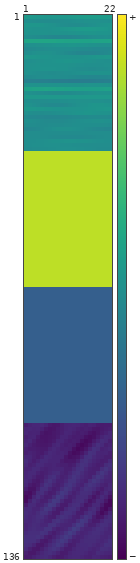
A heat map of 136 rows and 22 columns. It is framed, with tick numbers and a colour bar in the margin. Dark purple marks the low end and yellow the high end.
The table splits into 4 rows of 1 panel. Panel 1,1: middling, streaked across, faint in contrast. Panel 2,1: very high, flat. Panel 3,1: low, flat. Panel 4,1: very low, slanting up to the right, faint in contrast.
